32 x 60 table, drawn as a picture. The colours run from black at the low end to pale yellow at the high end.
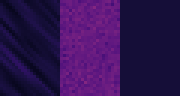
The table splits into one row of 3 panels. Panel 1,1: very low, slanting down to the right, faint in contrast. Panel 1,2: low, fine-grained, faint in contrast. Panel 1,3: very low, flat.
